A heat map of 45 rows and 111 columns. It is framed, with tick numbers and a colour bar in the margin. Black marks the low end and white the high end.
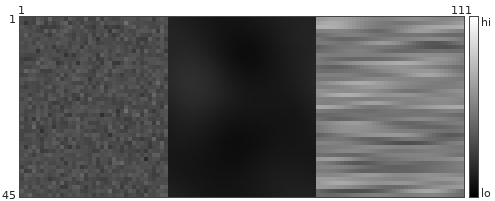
It is made of 1 by 3 panels. Panel 1,1: low, fine-grained, faint in contrast. Panel 1,2: very low, smooth, faint in contrast. Panel 1,3: middling, streaked across.
